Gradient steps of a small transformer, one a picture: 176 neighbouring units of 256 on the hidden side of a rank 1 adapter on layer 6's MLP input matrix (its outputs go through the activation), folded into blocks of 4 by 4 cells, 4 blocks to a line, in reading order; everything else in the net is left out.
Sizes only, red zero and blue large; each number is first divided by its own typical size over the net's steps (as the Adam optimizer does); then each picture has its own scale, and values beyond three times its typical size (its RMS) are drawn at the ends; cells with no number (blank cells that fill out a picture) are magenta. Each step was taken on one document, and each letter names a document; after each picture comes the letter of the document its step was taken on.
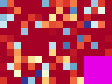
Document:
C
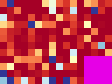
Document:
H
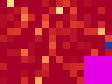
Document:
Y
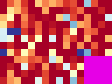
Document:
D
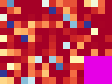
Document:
H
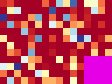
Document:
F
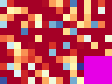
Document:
C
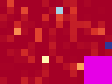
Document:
Y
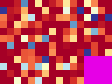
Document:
D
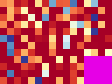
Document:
D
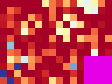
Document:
F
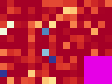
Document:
H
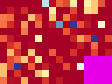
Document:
F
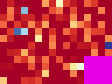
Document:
Y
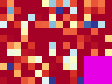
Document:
C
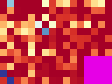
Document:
H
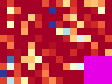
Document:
F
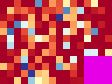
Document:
D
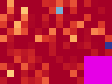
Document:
Y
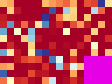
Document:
H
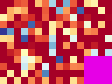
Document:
D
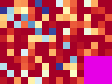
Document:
D
